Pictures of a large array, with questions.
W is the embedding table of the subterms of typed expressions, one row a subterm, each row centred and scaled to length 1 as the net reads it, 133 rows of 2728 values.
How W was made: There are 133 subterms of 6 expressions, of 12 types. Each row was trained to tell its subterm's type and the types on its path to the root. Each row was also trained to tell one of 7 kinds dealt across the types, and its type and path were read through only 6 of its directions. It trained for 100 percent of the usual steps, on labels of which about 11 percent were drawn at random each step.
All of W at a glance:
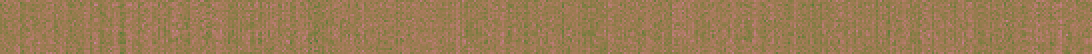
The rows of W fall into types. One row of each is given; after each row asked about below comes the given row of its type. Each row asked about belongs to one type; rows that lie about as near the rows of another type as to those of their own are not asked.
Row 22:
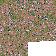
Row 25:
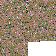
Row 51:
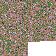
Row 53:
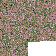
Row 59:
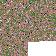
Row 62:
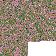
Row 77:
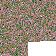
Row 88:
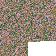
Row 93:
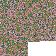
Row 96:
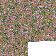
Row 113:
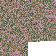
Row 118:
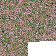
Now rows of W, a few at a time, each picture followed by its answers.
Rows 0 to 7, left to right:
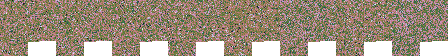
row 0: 96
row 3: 59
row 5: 88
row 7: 77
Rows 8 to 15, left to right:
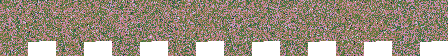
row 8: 118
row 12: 118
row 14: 62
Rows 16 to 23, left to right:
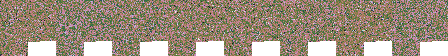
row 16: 51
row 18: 96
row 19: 59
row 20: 25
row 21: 113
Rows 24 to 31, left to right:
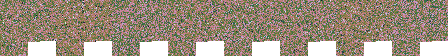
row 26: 118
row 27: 59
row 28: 88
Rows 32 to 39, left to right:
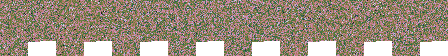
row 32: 88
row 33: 59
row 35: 118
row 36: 53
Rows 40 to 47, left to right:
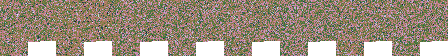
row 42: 51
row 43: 88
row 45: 51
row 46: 113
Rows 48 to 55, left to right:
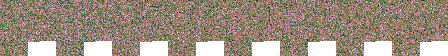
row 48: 59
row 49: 96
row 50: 25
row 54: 59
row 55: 93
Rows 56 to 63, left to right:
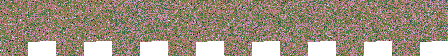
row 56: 96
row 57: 22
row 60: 59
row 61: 22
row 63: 53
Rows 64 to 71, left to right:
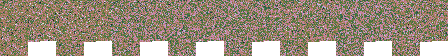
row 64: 22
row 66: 22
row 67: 93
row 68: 113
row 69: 93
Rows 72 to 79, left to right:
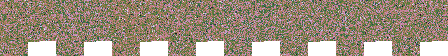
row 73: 25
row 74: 96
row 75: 96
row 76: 51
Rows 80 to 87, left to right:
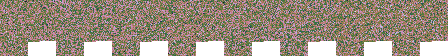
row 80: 96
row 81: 113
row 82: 62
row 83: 62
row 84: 93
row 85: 59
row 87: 93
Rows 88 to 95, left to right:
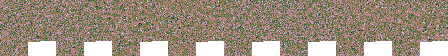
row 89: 113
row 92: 93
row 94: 53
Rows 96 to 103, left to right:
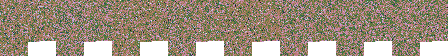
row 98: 93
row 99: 62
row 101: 62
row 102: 59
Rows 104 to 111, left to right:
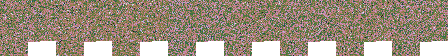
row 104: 62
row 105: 51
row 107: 113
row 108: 51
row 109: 62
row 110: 96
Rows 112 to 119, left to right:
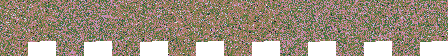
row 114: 88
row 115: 77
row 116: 62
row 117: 88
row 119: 118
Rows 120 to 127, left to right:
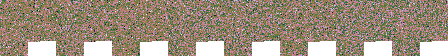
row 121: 51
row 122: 53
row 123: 25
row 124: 25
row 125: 93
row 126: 51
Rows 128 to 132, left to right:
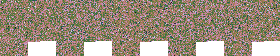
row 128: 22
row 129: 53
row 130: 51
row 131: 96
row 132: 62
